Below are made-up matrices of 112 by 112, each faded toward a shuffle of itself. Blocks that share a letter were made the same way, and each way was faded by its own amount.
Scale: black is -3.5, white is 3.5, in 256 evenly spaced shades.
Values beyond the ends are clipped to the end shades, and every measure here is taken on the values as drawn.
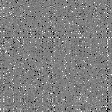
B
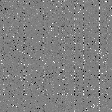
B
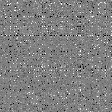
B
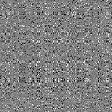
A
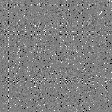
B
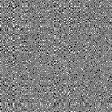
A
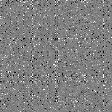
B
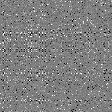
B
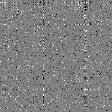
B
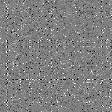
B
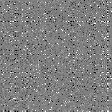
B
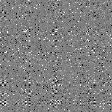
B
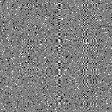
A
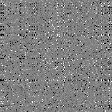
B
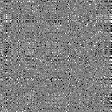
A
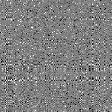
A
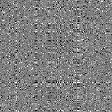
A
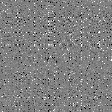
B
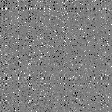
B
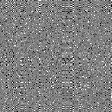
A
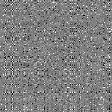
A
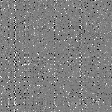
B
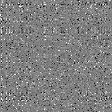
B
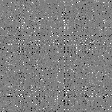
B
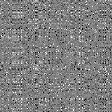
A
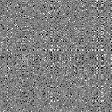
A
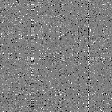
B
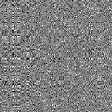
A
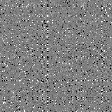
B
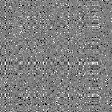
A
